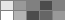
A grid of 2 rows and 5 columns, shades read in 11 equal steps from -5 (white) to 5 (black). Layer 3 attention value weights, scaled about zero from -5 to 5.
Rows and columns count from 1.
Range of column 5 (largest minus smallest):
1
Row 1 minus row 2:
1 1 -2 1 1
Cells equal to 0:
2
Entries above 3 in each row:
0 0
